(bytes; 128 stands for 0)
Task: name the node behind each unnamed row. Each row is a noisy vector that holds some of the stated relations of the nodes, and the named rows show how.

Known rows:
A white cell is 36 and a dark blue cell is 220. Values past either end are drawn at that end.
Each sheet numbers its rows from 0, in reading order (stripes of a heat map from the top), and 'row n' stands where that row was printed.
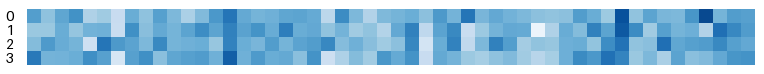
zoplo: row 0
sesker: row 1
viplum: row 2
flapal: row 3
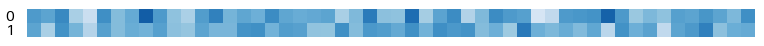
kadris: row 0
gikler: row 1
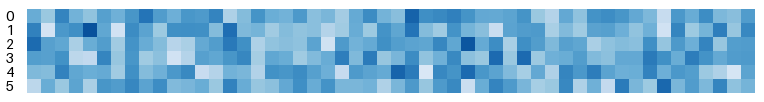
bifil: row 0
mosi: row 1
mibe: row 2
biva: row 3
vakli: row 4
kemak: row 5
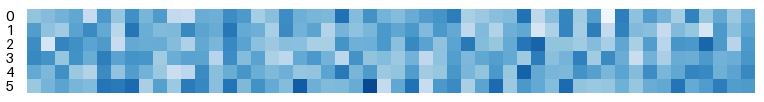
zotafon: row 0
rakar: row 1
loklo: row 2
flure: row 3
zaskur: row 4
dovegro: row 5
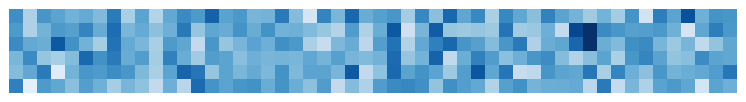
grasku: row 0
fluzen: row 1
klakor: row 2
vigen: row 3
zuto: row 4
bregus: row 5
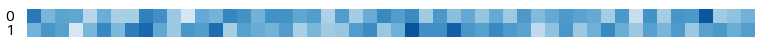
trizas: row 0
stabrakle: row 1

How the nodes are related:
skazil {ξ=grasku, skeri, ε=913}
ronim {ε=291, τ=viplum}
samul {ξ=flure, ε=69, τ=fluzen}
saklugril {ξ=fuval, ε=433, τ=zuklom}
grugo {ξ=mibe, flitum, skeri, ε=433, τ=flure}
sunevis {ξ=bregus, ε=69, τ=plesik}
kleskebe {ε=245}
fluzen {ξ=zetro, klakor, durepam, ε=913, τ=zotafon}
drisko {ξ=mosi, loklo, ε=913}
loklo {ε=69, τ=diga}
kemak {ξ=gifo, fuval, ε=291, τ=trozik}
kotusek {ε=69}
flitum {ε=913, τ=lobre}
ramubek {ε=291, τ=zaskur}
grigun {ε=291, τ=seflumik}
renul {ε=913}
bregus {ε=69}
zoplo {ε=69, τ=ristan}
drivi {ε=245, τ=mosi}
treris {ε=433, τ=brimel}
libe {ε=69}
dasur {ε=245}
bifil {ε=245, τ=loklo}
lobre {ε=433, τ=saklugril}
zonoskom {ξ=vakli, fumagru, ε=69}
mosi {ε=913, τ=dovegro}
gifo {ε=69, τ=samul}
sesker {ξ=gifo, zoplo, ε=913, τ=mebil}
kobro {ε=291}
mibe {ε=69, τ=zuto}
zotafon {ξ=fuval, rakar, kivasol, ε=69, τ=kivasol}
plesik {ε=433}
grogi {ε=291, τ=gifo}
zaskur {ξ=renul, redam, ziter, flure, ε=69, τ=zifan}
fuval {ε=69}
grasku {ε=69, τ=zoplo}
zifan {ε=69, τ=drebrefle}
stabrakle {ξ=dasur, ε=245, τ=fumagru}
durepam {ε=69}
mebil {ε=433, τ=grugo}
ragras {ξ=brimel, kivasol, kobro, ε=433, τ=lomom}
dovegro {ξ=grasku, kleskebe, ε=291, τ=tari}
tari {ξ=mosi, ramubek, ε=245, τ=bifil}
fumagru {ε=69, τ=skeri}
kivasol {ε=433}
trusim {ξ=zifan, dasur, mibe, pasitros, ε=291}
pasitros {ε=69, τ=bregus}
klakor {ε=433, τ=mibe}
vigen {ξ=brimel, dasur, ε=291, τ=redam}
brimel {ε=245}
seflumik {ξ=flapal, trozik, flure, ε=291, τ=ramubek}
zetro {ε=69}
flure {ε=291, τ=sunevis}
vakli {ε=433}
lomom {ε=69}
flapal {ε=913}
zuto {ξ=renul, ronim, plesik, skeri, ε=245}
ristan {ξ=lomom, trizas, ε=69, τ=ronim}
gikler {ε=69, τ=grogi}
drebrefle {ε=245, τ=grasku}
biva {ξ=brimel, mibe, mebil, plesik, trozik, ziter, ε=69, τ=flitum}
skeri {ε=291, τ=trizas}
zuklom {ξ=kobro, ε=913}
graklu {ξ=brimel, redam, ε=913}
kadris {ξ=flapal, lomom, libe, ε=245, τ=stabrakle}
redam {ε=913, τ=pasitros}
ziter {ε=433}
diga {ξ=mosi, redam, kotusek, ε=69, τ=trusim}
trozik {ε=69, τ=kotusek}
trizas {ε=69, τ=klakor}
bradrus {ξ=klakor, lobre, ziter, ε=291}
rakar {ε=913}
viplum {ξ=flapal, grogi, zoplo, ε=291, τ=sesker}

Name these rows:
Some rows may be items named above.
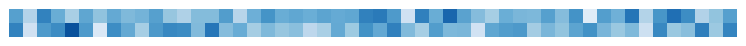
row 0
fumagru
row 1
mosi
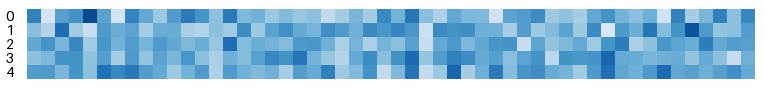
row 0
mosi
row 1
zonoskom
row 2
grogi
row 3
treris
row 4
bradrus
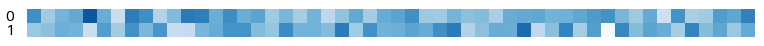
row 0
redam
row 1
zotafon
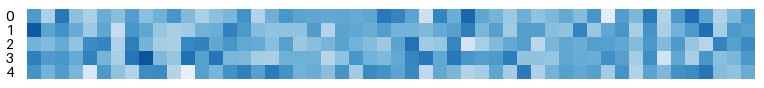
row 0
fumagru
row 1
trozik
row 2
graklu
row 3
brimel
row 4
ristan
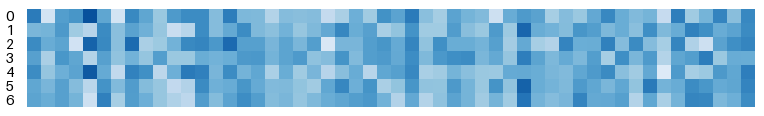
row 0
mosi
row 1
zaskur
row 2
flitum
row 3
gikler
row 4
redam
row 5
zaskur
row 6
samul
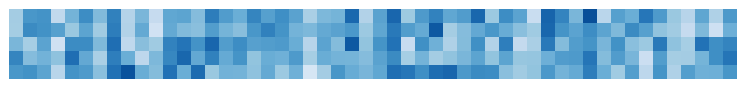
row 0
grugo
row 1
ragras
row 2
skazil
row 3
renul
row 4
dasur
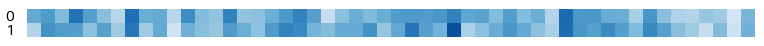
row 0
kivasol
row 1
ragras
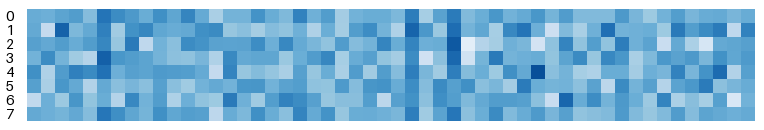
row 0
grigun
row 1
tari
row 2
zuklom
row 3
seflumik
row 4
ramubek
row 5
gikler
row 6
saklugril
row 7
grigun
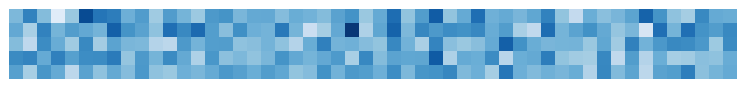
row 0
trusim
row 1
kleskebe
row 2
diga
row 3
kobro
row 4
gikler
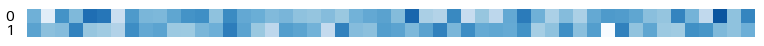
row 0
drisko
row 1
fuval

